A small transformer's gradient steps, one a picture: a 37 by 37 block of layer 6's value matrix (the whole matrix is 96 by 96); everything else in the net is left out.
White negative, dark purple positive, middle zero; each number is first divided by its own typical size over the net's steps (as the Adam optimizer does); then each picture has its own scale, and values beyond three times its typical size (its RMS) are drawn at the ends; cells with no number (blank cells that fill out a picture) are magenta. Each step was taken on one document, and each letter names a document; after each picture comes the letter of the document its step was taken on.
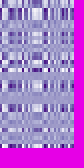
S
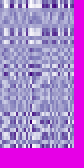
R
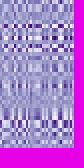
R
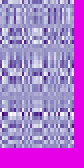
S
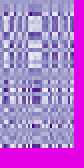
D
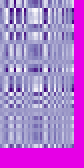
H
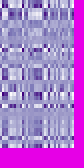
S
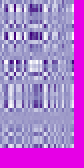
H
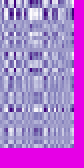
H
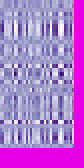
R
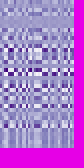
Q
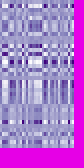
Q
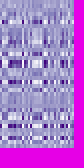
S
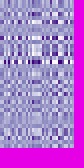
D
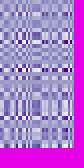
D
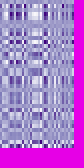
H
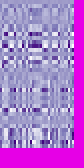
Q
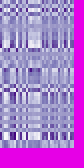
D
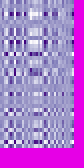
H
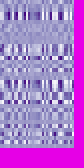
D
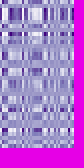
S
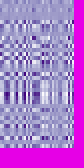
D
